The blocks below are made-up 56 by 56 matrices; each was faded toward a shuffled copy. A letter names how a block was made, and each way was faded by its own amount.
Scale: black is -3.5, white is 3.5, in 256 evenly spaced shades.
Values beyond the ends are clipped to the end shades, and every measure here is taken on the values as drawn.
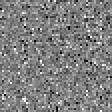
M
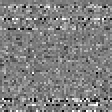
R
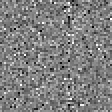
M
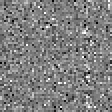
M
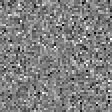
M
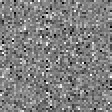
M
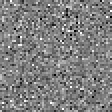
M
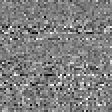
R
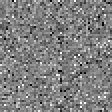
M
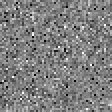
M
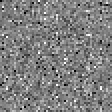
M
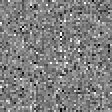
M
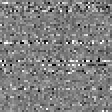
R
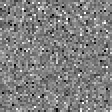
M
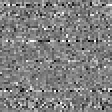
R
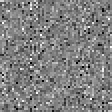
M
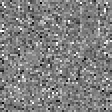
M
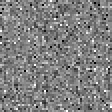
M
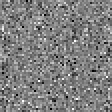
M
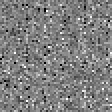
M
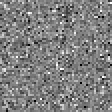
M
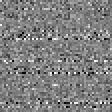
R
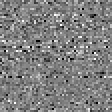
R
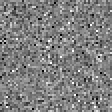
M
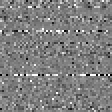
R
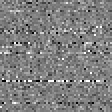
R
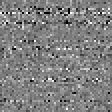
R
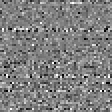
R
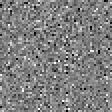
M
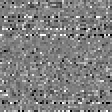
R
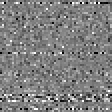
R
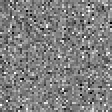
M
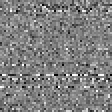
R
